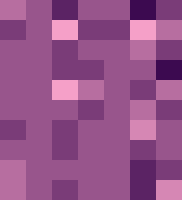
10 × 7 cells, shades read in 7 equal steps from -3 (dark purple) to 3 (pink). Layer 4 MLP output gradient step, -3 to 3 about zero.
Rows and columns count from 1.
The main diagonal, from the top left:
1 0 -1 -1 0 1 0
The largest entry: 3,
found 3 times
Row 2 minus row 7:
0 0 4 -1 -1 1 1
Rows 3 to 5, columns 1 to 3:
0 0 -1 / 0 0 -1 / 0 0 3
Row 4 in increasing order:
-3 -1 -1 0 0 0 0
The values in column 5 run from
-1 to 0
